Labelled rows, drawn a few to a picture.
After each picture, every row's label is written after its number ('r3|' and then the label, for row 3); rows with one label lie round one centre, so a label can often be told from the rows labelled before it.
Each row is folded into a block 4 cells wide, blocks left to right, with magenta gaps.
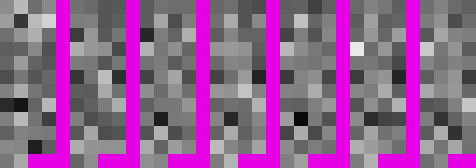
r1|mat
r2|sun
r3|sun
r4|sun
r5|sun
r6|sun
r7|sun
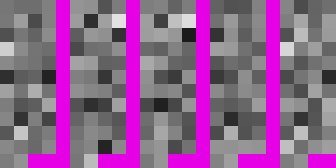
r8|sun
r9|mat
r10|mat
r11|sun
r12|sun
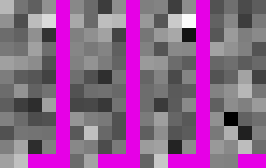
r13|mat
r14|mat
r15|mat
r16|sun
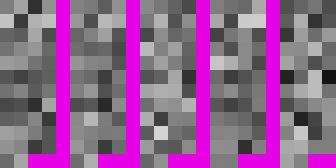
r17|mat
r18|mat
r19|sun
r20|mat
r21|sun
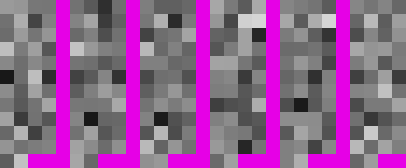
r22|sun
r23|sun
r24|sun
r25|mat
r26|mat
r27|sun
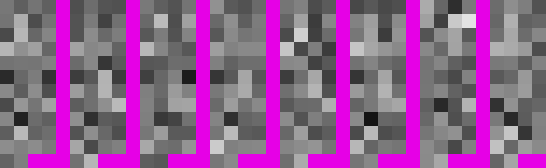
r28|sun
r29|sun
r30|sun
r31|sun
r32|sun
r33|sun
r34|mat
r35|sun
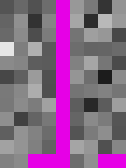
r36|sun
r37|mat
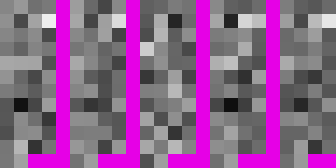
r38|mat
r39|mat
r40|sun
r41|mat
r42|mat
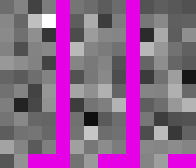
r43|mat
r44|sun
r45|sun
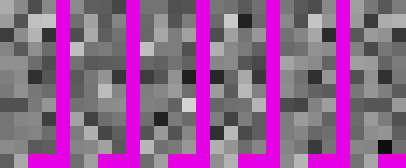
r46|mat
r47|sun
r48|sun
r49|sun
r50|mat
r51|mat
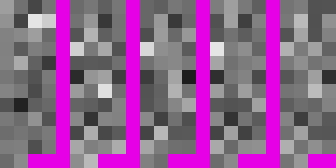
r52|mat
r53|sun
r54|sun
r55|sun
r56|sun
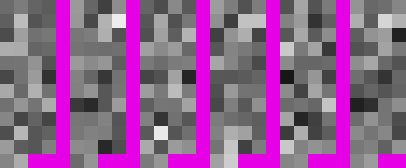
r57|sun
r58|mat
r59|sun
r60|mat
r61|sun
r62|mat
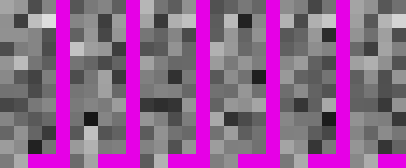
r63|mat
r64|sun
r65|mat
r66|sun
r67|mat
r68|mat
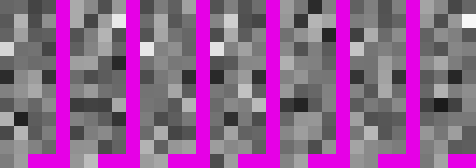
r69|sun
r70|mat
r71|sun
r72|sun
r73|mat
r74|sun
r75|mat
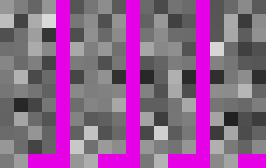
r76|mat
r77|sun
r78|sun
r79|sun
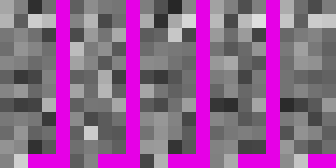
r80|mat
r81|sun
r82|mat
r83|mat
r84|mat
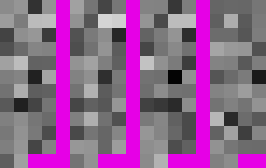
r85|mat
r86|mat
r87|mat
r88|sun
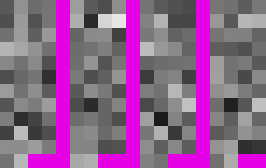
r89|sun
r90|mat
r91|sun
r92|mat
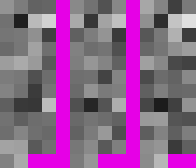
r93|mat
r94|mat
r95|mat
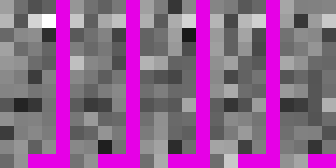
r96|mat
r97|mat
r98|mat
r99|mat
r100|mat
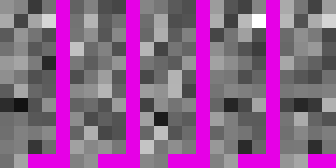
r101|mat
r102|sun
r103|sun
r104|mat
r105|mat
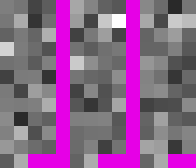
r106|sun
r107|mat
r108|mat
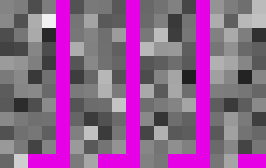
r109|mat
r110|sun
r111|sun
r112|mat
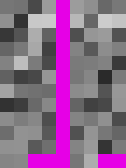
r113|mat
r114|mat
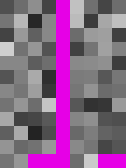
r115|sun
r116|mat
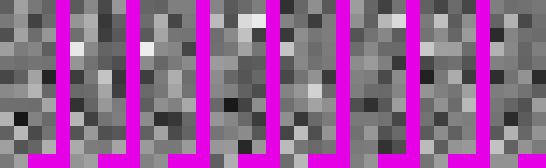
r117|sun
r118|sun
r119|sun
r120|mat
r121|sun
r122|mat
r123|sun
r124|sun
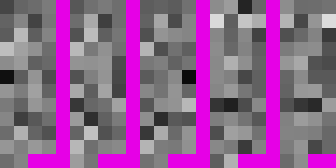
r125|sun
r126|sun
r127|sun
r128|mat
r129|mat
